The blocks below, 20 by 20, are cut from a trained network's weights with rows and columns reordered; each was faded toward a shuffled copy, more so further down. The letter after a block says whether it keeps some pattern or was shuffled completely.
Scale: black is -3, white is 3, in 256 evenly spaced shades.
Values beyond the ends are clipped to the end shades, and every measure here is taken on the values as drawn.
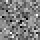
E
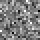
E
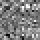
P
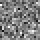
E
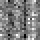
P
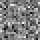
P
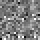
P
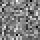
P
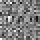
P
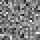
E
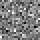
E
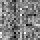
P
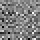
P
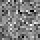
P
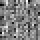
P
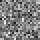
E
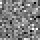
E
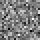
E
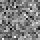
E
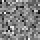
E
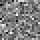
E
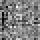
P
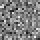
E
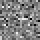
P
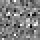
P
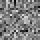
P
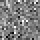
E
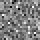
E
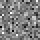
E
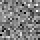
E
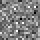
E
